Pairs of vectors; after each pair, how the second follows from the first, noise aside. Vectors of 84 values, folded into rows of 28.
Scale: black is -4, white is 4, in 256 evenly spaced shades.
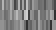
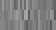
shrunk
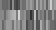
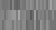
shrunk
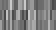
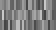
shuffled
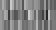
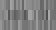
shrunk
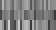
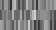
shuffled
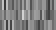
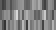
shuffled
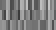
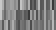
shuffled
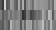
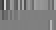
partly zeroed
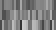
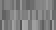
shrunk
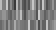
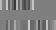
partly zeroed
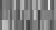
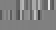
partly zeroed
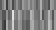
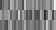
shuffled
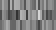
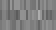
shrunk
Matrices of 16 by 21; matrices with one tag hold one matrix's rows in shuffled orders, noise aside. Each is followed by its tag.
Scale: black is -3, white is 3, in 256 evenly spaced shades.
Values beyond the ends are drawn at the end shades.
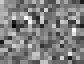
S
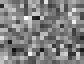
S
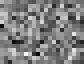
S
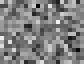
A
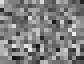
S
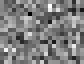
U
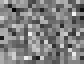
S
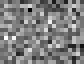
U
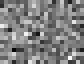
S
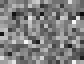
S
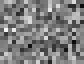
U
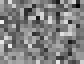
A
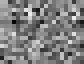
S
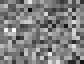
U
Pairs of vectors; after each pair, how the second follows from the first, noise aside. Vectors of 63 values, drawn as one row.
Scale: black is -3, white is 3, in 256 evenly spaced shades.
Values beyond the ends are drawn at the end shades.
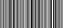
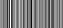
reversed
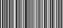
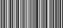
reversed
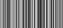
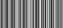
sign-scrambled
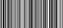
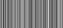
shrunk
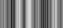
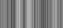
shrunk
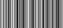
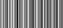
sign-scrambled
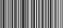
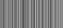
shrunk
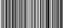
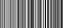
shuffled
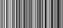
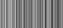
shrunk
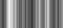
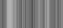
shrunk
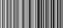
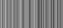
shrunk
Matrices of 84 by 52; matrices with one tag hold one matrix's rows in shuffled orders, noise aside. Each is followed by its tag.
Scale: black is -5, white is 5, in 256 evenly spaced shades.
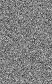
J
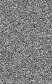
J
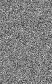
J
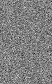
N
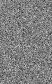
N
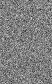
J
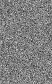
J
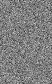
N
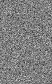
N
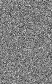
N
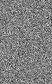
N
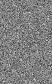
N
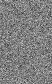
J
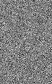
N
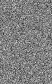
N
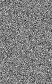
J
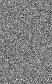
J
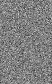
N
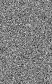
N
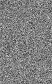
J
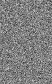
J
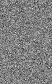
N
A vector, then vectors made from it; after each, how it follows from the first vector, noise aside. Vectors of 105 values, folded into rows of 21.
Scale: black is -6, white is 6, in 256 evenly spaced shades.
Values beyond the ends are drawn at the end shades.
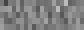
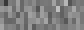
copied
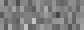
wrapped around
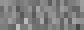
reversed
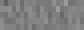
shrunk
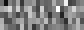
scaled up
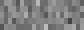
wrapped around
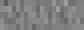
shrunk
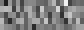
scaled up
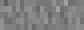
shrunk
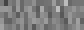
copied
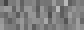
copied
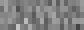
reversed
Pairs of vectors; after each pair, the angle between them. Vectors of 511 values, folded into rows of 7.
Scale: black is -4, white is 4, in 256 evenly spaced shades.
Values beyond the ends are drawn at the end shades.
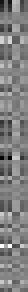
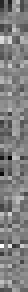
nearly parallel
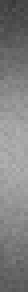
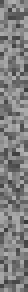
orthogonal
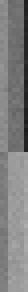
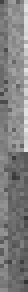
nearly opposite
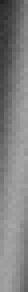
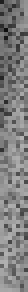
partly aligned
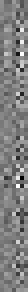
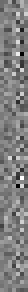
nearly opposite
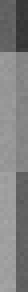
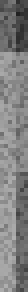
nearly parallel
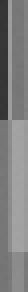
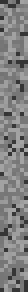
orthogonal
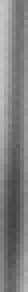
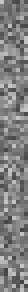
orthogonal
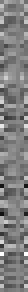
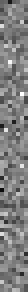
partly opposed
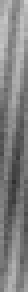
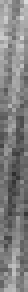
nearly parallel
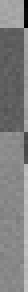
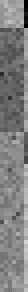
nearly parallel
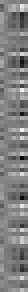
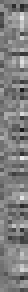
nearly opposite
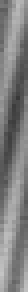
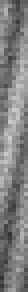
nearly opposite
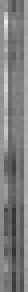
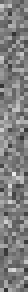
orthogonal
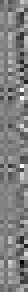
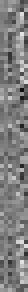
nearly opposite
